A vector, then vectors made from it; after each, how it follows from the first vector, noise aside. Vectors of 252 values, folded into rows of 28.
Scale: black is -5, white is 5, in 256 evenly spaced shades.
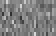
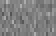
shrunk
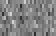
sign-scrambled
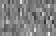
reversed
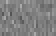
shrunk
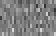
wrapped around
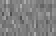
shrunk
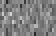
sign-scrambled
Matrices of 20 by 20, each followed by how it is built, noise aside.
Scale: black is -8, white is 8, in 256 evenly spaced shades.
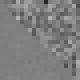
upper triangular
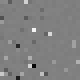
sparse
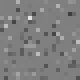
sparse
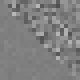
upper triangular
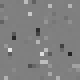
sparse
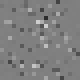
sparse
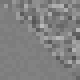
upper triangular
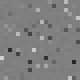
sparse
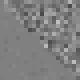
upper triangular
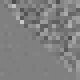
upper triangular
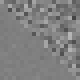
upper triangular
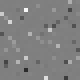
sparse
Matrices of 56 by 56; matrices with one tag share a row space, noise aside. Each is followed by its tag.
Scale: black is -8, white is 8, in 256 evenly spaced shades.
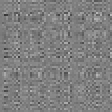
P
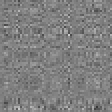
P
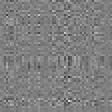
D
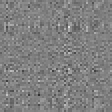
D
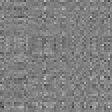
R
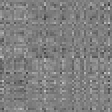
R
